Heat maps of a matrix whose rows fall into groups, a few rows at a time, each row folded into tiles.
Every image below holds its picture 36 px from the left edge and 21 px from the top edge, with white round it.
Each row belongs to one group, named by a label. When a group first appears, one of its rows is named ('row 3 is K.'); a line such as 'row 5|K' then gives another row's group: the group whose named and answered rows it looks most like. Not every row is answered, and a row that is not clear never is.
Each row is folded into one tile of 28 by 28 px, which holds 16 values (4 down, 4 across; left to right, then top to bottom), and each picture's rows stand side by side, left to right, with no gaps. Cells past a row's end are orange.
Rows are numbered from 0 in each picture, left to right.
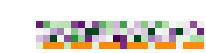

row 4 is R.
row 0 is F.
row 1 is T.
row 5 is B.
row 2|R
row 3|B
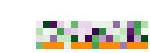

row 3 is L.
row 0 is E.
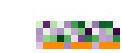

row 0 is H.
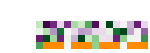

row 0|T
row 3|B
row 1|F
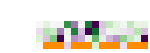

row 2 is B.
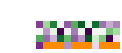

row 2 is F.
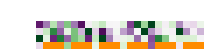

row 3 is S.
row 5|B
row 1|T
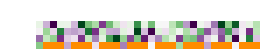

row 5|T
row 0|T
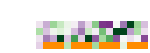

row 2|T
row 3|R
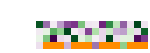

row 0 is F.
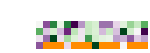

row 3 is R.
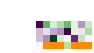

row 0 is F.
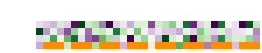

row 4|F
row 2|T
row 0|B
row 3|L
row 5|E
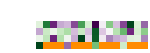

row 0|E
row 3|R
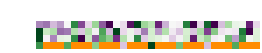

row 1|E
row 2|T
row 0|B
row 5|E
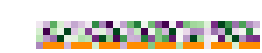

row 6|S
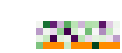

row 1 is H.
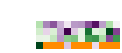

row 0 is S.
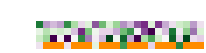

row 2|F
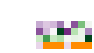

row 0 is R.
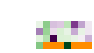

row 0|E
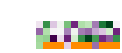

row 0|E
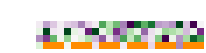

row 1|B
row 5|B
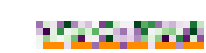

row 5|L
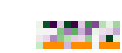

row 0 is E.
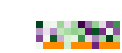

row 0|H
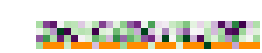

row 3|T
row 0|T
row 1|H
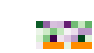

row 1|F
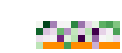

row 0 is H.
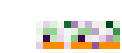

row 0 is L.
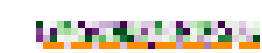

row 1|B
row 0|H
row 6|B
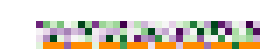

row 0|F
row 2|F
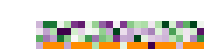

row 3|F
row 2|T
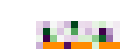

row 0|L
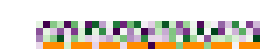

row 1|R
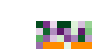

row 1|H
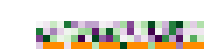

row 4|H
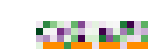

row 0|R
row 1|E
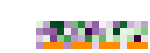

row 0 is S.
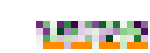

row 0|R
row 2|F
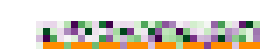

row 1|S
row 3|B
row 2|E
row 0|L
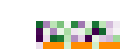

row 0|H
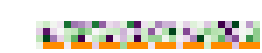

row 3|E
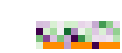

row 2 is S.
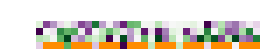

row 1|B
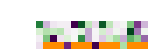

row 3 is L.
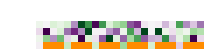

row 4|L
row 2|F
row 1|S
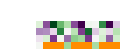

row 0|S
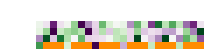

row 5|T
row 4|F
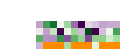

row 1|T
